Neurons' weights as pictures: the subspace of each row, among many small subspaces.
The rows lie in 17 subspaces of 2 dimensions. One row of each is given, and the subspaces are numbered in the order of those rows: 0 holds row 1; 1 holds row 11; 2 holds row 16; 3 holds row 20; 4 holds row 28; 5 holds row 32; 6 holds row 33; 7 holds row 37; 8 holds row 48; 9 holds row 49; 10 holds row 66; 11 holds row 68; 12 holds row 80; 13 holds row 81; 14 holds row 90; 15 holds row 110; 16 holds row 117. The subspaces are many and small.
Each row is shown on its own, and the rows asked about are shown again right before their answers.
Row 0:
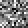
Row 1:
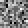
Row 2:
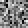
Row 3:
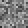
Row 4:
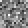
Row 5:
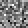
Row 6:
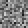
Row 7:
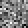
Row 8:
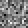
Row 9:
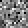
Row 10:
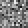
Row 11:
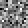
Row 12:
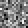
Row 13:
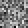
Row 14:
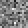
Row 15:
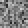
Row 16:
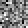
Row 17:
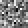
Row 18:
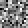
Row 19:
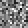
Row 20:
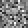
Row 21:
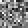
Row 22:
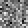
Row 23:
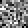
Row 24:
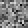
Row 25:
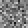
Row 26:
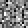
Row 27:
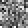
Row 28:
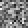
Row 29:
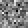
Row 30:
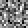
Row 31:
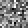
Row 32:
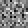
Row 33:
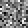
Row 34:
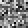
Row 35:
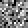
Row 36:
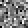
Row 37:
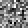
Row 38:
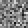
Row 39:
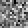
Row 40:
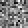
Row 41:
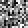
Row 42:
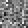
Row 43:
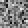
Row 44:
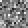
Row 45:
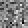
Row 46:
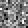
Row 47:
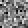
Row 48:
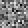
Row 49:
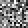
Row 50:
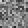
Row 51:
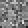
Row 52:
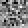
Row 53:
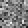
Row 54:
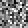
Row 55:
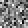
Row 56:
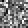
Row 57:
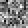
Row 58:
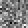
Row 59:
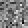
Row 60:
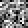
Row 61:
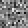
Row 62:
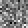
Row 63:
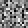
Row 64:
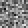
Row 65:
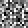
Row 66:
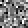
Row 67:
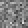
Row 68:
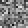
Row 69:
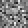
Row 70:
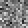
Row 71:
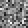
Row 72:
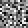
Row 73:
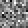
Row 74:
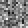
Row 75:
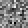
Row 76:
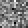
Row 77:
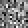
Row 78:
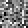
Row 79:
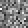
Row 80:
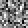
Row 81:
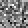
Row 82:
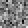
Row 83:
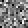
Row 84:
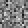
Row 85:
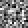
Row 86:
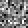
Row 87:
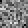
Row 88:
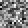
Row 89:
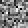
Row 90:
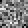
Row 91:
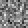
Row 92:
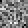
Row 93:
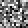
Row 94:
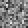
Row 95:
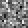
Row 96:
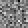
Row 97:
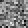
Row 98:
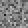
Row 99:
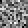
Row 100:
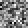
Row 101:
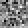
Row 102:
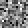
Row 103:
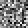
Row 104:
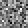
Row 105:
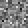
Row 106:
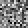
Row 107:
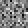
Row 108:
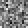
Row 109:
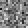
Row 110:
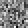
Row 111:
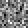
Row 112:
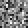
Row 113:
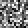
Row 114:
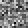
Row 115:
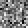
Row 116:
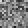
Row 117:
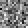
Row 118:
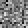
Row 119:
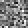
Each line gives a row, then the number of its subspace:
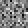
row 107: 5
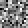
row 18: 1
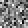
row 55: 10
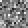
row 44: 8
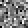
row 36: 10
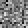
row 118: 2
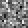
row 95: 12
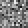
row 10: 9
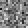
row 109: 16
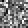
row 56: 0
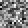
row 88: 4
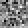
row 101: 12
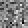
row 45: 4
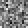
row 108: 11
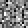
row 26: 5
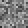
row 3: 11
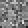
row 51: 7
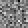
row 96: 6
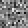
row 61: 8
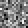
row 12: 16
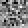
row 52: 12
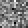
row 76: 7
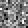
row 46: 16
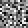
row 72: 6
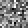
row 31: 7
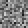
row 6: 2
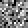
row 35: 10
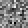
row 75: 7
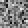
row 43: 0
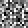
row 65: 5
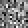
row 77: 15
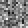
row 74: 16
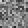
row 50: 15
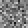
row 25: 3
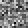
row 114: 11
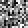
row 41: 16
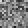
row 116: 15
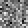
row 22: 6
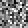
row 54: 1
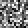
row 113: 12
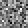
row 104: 1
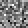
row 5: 13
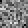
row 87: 14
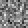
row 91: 12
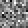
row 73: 5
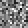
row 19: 1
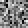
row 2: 0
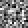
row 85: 7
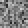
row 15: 0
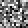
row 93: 13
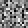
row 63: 5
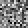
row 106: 9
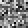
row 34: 11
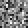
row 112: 11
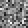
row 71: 9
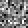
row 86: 13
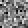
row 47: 10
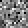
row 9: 8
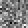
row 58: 3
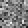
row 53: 6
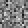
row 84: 5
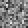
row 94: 11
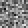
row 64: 3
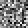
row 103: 9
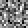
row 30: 12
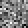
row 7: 3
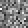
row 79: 16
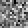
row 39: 2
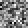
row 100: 4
